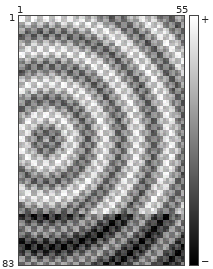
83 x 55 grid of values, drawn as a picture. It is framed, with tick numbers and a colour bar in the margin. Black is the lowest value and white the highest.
Rings: centred on the middle left. Average level on the scale: 60%. Histogram: bell-shaped. Seam: horizontal, 80% of the way down, the top part higher.
